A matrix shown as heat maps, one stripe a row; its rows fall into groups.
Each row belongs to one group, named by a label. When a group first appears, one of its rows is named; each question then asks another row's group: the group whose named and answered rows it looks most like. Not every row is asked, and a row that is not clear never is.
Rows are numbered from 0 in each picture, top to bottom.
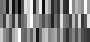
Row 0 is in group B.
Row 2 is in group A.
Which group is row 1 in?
B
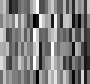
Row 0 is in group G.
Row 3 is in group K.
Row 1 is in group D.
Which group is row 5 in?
D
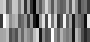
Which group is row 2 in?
K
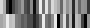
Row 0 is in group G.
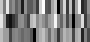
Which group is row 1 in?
G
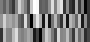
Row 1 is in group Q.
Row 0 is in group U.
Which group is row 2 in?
D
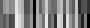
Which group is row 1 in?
U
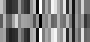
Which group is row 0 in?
G
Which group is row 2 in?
G
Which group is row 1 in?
D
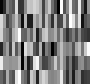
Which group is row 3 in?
B
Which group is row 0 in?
B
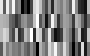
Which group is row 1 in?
K
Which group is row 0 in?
Q
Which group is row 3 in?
D
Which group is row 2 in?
B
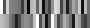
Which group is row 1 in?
K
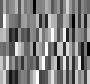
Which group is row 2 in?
G
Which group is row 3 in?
U
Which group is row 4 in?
K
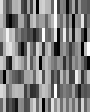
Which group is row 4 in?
A
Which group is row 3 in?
B
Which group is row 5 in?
B
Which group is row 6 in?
A
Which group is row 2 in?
K
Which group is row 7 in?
G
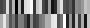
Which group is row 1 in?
G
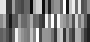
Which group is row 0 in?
Q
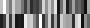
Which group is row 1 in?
B
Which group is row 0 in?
A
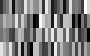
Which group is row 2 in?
U
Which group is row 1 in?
D
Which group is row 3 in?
Q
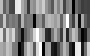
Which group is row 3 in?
B
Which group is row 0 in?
U
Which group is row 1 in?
D
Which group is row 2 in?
Q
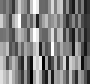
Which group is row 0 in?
U
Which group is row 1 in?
A
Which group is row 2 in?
U
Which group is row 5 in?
Q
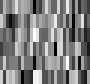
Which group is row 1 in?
G
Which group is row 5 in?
Q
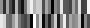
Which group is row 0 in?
B
